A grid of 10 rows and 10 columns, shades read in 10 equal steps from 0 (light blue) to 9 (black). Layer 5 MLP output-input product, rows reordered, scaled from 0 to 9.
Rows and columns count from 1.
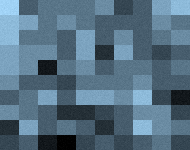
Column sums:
30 37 48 52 39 49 43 37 41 46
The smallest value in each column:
0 2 2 3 2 2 2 1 2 1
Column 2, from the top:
5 2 4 3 3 5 4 4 2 5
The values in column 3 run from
2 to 8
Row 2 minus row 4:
-1 -1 1 -2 2 -2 3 0 -3 -1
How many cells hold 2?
11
